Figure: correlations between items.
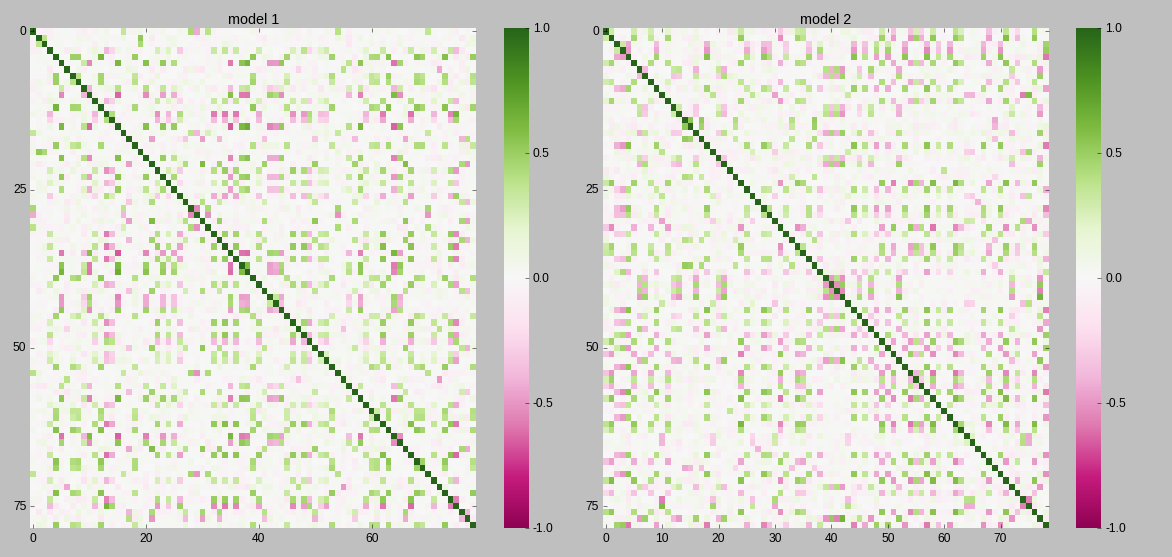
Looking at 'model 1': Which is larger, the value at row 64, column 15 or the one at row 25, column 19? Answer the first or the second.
the second
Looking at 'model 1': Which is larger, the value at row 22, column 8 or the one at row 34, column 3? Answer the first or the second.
the second
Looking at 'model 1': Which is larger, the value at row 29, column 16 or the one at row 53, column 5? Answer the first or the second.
the second
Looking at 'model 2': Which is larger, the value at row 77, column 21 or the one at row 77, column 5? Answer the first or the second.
the first
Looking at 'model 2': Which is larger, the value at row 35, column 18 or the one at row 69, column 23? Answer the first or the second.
the first
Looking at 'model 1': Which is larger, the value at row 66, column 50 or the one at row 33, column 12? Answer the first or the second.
the first
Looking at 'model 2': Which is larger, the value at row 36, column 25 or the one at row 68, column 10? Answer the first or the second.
the first
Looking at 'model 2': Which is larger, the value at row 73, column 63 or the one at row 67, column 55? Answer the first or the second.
the second
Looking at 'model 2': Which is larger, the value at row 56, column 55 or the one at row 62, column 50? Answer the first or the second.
the second
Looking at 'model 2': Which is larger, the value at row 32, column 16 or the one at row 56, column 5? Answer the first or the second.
the first
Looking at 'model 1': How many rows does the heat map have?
79
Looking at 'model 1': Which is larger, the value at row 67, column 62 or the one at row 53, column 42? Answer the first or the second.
the first
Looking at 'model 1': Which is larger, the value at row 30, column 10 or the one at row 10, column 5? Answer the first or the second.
the first
